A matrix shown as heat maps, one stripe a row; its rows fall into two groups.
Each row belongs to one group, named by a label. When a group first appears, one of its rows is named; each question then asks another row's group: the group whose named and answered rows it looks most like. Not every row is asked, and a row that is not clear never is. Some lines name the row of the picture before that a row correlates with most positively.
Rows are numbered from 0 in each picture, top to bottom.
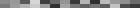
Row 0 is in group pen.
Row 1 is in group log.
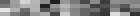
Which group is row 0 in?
log
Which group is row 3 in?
log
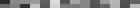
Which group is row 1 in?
pen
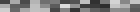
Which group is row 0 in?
pen
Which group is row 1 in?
log
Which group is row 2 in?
log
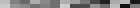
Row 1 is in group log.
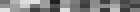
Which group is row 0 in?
log
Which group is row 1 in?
log
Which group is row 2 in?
log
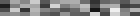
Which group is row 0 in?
pen
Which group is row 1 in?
pen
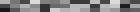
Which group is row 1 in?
pen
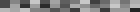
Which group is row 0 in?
pen
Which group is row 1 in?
pen
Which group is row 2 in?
log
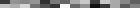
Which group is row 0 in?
pen
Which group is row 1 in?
log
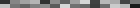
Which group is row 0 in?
pen
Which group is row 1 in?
log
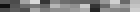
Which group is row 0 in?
pen
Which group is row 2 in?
pen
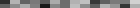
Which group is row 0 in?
pen
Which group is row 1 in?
pen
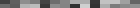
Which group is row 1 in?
pen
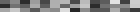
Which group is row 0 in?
pen
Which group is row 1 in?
pen
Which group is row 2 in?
log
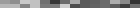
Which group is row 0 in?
log
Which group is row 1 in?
log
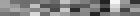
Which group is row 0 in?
log
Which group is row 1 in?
log
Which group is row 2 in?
log
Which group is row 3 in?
pen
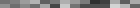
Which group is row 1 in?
log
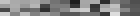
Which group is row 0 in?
log
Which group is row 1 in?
pen
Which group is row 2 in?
pen
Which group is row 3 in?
log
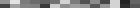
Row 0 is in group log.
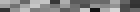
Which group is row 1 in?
log
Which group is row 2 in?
pen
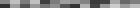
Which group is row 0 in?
pen
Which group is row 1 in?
pen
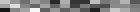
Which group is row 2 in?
pen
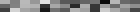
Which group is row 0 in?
log
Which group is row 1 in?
pen
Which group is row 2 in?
pen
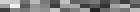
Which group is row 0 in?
log
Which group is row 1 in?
log
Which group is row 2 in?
pen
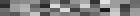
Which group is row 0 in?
pen
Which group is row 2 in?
log
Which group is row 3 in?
pen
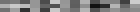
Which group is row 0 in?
pen
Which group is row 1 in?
log
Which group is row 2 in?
pen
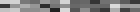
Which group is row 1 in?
pen
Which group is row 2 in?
log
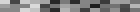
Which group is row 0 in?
log
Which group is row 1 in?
pen
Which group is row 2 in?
log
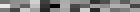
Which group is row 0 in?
pen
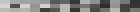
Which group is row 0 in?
log
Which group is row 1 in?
log
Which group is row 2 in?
log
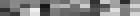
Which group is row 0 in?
pen
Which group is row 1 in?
pen
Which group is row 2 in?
pen
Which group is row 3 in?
pen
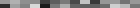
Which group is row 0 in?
pen
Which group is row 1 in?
pen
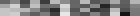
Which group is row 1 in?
log
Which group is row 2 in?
log
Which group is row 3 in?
log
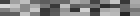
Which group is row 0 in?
pen
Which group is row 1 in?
log
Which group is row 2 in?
pen
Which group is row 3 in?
pen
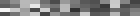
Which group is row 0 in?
log
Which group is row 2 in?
log
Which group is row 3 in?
pen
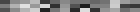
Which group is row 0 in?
pen
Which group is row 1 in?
log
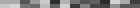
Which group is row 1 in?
log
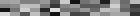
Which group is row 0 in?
log
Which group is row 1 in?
log
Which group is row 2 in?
pen
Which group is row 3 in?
log
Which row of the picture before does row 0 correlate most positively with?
1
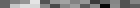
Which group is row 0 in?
pen
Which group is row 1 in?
log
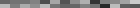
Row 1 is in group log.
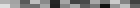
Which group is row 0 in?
log
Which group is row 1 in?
log
